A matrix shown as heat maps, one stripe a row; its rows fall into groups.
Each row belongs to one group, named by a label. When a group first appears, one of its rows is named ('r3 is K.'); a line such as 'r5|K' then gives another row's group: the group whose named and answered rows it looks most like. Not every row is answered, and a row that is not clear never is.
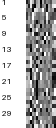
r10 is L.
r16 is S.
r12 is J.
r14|L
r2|S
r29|J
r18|J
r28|S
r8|J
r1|S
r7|S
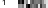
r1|J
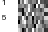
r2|L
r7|L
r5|S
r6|S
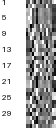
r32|J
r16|L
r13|J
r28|S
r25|S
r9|S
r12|L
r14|L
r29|J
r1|S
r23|L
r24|J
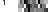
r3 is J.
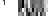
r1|J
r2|J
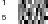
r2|L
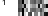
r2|L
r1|J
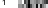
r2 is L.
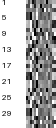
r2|S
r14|S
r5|J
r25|S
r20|J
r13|J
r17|S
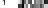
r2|J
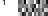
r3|S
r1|L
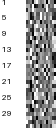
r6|S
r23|J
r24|L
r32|S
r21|J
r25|L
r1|L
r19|L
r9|L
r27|J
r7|L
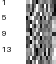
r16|J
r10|S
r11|J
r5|S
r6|J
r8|J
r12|S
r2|L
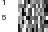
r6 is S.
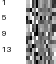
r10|J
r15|S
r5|S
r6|J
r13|J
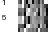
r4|L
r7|L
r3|L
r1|S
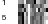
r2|J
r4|J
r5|J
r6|J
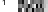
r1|J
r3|S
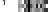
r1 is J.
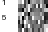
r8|S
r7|J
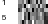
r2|L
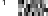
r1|J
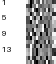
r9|S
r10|J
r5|S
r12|S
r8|L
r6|J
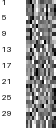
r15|J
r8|J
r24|L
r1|J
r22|J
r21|L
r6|J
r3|L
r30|L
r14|L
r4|L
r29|J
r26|L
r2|L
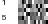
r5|J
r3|L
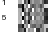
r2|J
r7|J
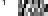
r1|S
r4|J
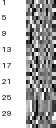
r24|L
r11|J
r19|J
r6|S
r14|L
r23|L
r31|J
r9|J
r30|S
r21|S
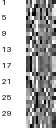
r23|L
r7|J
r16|J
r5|S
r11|S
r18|J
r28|S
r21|J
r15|J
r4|S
